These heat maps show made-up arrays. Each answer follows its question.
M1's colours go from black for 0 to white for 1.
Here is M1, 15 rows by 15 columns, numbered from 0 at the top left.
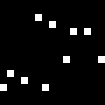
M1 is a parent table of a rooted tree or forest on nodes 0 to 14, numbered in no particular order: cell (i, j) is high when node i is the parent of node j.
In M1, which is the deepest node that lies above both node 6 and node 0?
12
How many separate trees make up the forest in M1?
5
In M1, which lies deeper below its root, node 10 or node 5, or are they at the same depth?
the same depth
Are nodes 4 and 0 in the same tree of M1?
yes
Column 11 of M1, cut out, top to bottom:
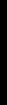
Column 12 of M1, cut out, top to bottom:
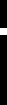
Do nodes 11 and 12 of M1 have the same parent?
no
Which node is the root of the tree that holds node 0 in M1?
4
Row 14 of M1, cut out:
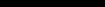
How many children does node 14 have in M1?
0
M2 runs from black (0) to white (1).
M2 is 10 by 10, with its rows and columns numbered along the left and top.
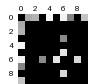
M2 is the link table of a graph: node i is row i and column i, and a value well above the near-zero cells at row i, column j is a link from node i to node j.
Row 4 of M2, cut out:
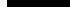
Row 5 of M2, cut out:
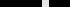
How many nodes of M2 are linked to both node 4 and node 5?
0
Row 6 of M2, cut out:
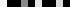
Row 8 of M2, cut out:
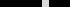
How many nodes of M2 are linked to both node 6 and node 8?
0
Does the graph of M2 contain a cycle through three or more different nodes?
no
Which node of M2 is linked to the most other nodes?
node 0
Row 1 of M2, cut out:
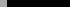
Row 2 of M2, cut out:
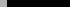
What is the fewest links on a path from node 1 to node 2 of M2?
2
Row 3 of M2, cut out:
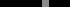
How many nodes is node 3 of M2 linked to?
1
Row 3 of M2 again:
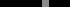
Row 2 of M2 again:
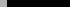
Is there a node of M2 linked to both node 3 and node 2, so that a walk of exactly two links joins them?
no
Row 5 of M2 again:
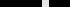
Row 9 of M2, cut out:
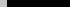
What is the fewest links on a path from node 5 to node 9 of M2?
3
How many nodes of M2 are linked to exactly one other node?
8
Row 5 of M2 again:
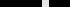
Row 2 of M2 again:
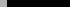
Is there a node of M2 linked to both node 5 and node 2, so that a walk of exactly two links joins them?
no
